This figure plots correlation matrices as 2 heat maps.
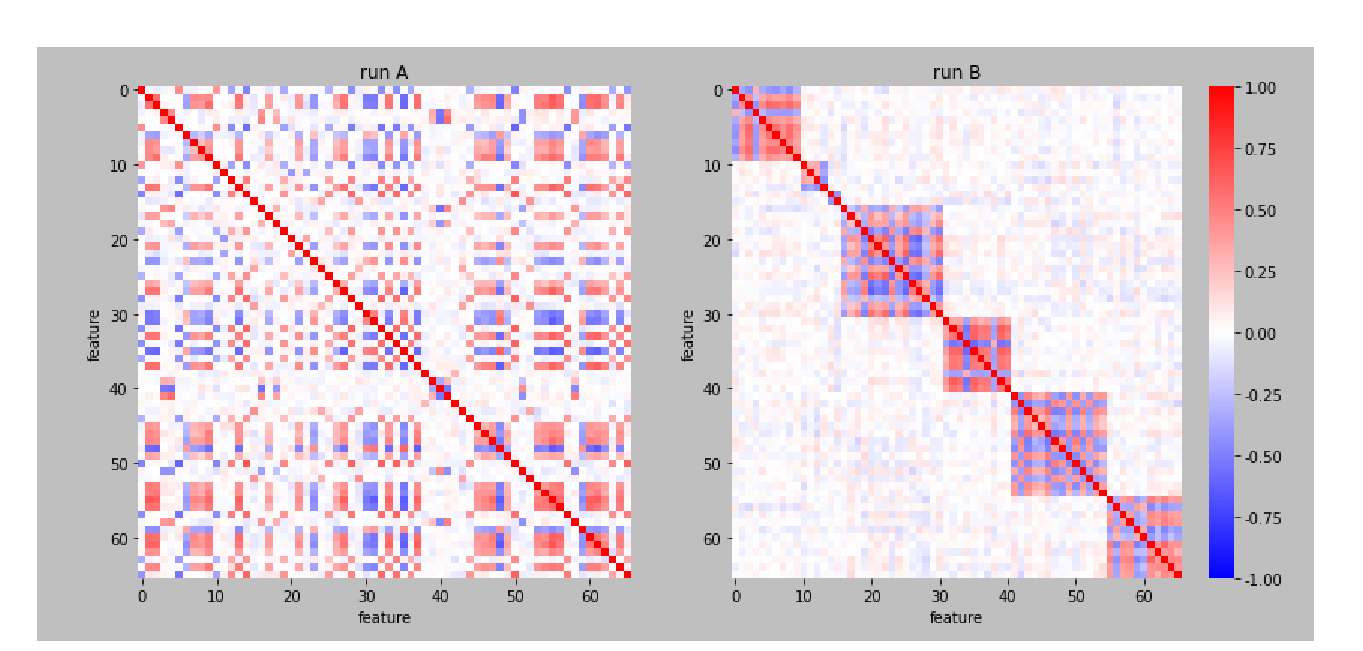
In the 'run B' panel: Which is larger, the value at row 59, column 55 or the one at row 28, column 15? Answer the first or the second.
the second
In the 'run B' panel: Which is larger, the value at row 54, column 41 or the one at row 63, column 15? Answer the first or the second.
the first
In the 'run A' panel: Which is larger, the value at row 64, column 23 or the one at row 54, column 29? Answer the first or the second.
the second
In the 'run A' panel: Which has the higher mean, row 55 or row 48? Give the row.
55
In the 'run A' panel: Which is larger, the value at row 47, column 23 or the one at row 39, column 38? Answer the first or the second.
the second
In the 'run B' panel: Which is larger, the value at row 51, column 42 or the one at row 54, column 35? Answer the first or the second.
the second
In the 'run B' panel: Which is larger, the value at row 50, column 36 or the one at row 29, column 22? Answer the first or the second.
the second
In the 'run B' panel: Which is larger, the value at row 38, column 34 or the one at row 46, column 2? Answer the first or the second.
the first
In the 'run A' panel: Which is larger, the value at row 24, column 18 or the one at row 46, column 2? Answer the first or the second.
the second
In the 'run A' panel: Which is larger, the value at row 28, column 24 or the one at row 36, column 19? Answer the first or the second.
the second
